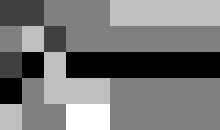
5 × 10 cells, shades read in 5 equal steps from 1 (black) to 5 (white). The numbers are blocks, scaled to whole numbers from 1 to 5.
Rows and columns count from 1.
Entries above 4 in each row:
0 0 0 0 2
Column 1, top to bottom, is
2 3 2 1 4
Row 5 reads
4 3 3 5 5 3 3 3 3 3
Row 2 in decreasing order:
4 3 3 3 3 3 3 3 3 2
